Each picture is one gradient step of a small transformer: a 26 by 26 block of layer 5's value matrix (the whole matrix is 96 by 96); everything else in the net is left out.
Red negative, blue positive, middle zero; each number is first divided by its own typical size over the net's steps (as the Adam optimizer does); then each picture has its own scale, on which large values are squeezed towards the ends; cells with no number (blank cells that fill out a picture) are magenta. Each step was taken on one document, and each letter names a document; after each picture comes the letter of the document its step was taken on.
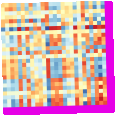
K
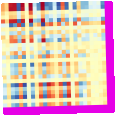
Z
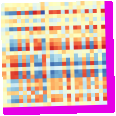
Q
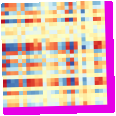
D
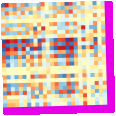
D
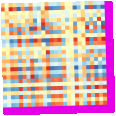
K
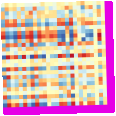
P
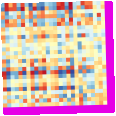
P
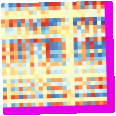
K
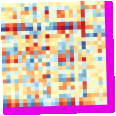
P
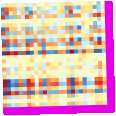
D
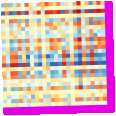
Q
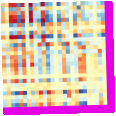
Z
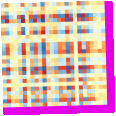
P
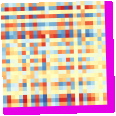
P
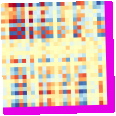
Z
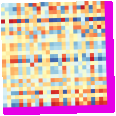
K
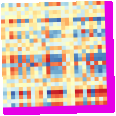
K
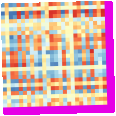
Q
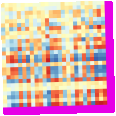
K
